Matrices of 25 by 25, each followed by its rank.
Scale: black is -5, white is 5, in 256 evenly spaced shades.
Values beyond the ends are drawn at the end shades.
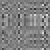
two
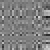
two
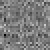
five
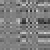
two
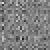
five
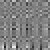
two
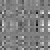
two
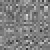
five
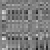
two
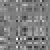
two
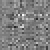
five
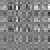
two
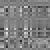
two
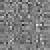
five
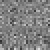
five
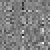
five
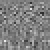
five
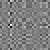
two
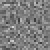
five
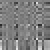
two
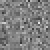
five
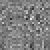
five
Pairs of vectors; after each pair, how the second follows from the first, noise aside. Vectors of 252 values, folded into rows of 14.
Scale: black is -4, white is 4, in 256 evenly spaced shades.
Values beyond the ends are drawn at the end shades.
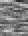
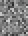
shuffled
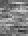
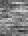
copied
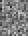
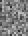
copied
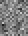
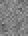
shrunk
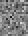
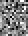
scaled up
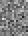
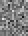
copied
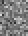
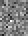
shuffled
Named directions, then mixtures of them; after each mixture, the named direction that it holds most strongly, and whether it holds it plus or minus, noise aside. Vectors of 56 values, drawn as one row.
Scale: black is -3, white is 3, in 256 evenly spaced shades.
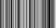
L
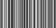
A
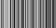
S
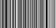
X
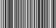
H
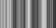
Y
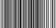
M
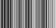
Y, minus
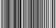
M, plus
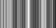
Y, plus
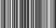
L, minus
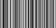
A, minus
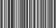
A, plus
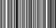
X, minus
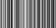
H, plus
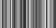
L, minus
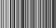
S, plus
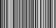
H, minus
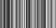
S, minus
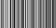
S, plus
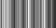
Y, plus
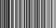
S, minus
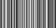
X, minus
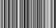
L, minus
